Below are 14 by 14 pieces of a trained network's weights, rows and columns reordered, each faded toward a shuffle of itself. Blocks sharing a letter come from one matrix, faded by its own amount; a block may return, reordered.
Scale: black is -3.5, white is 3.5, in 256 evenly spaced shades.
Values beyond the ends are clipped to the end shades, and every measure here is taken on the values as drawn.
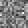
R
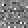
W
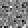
W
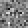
W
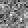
W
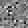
W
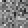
W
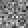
R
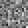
R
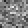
R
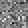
W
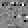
W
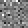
W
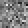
R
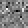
W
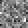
W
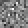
R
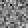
W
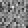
R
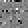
W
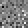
W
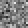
R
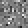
W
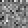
W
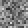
R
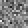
R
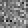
R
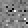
W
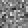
R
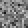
R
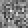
R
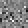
W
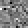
W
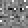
W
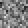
R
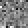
W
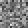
R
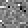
W
